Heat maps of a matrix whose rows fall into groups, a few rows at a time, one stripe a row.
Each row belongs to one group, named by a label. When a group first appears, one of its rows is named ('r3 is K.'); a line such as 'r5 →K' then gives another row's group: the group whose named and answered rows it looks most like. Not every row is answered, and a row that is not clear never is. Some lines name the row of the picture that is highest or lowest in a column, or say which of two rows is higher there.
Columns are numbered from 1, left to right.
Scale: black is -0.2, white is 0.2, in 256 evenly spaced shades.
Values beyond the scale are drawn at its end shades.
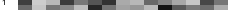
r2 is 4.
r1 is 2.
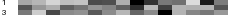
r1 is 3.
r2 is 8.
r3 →4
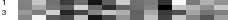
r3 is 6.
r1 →4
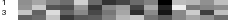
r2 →4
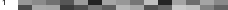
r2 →2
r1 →4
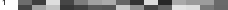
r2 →2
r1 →8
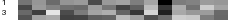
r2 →8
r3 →8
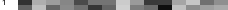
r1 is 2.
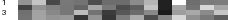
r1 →4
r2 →8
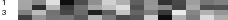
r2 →6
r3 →4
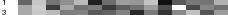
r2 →4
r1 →4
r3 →3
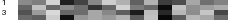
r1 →6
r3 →8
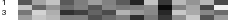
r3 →2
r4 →3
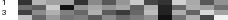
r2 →6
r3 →8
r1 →2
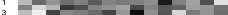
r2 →6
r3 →4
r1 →3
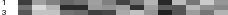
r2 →6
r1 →8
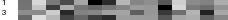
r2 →4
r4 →2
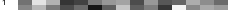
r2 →4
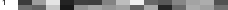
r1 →2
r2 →6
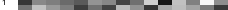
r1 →8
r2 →2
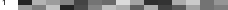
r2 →6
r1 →2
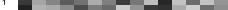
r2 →2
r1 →8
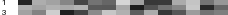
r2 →3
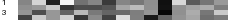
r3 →3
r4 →2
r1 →4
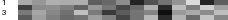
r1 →3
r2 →8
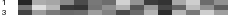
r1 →2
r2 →6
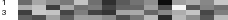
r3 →2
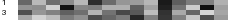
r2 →6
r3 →8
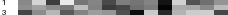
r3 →8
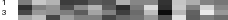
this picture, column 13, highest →1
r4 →4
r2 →8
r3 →8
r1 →2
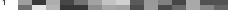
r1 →6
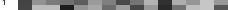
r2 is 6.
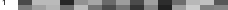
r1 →6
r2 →3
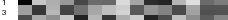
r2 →6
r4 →2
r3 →6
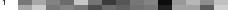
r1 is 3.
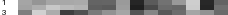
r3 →6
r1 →3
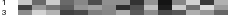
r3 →6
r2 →8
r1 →3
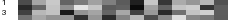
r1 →8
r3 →6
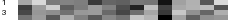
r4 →4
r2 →8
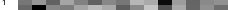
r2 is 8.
